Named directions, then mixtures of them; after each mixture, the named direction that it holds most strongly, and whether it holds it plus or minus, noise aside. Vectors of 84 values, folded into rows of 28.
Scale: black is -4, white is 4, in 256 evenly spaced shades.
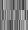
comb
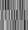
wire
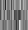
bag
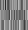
wire, plus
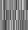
comb, minus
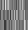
wire, minus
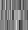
bag, minus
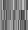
comb, minus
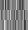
wire, plus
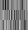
wire, plus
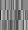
bag, plus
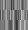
comb, plus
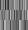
wire, plus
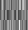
bag, plus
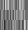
wire, minus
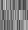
comb, plus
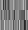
comb, minus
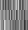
wire, plus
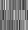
comb, plus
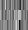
bag, minus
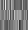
bag, minus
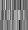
bag, minus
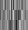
bag, plus
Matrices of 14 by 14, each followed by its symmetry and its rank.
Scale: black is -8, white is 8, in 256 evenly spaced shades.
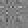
antisymmetric, rank two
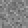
neither, full rank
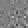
antisymmetric, rank two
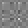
symmetric, rank two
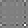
symmetric, rank one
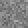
neither, full rank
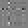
antisymmetric, rank two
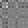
symmetric, rank one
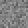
neither, full rank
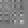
symmetric, rank two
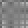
symmetric, rank one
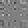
antisymmetric, rank two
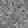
neither, full rank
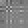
symmetric, rank two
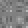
symmetric, rank two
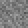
neither, full rank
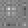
symmetric, rank two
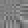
antisymmetric, rank two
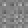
symmetric, rank two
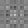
symmetric, rank one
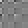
symmetric, rank one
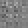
antisymmetric, rank two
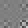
symmetric, rank two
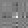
symmetric, rank one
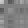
symmetric, rank one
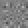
antisymmetric, rank two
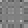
symmetric, rank one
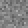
neither, full rank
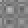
symmetric, rank two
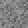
neither, full rank
